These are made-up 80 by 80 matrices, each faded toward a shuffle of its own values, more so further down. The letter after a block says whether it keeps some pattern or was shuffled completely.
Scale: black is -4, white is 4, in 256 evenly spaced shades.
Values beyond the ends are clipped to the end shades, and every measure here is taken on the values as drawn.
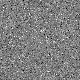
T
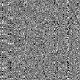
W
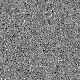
T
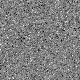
T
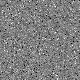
T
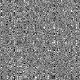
W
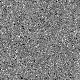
T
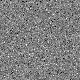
T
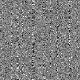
W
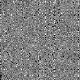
W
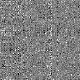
W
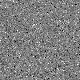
T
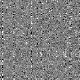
W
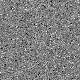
T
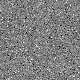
T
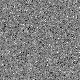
T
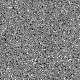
T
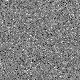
T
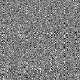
W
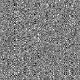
W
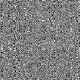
W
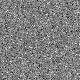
T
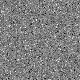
T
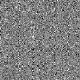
W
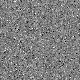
T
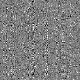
W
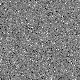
T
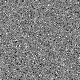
T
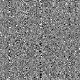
W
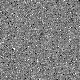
T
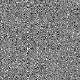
W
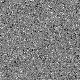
T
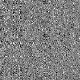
W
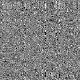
W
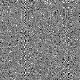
W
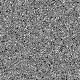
T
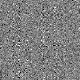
W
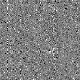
W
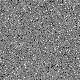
T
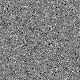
T
